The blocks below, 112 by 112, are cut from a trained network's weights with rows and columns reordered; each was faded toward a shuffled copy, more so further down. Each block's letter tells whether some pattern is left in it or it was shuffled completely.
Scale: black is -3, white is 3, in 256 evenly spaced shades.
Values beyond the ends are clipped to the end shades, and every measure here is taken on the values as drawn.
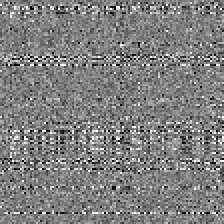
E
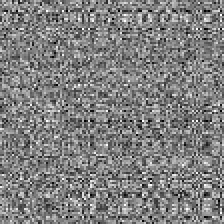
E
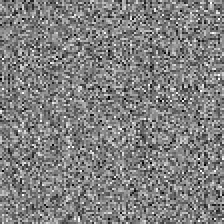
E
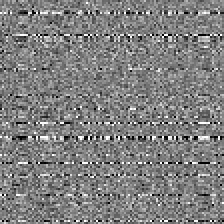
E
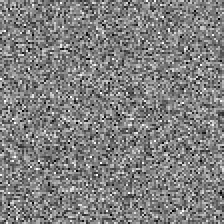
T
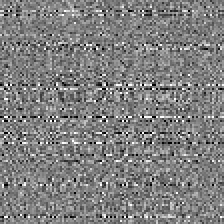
E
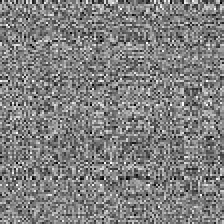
E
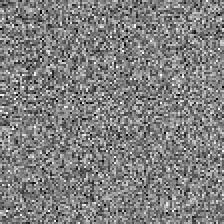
E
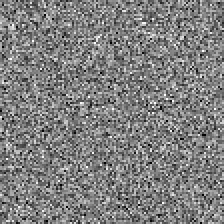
T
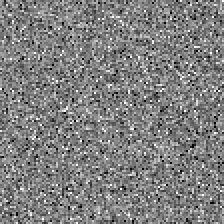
T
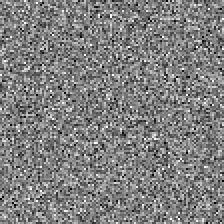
T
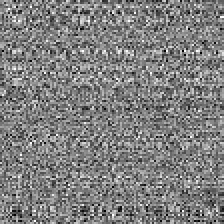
E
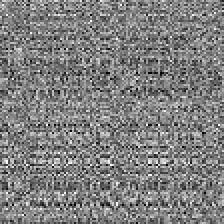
E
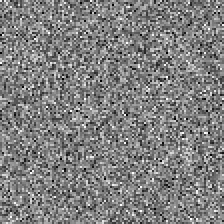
T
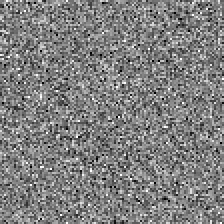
T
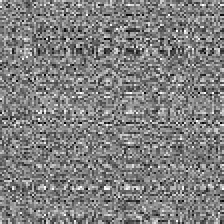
E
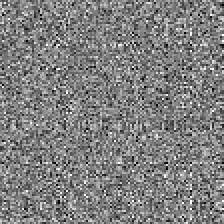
E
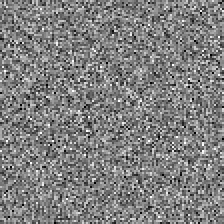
T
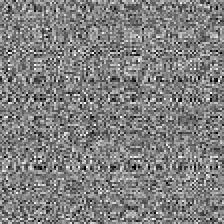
E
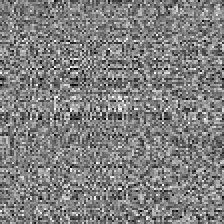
E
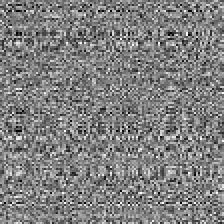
E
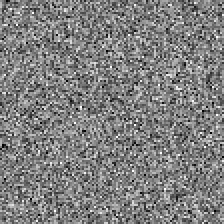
T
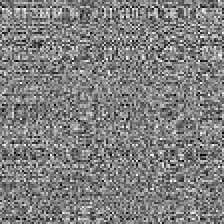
E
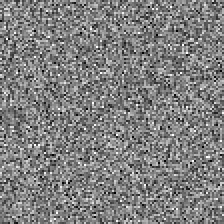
T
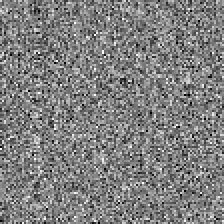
E
